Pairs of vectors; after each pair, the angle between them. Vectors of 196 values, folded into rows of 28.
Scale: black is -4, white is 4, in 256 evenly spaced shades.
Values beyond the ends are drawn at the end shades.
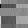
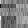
nearly parallel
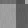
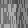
partly aligned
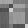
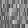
partly aligned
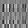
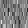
orthogonal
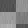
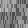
partly opposed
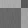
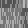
partly opposed
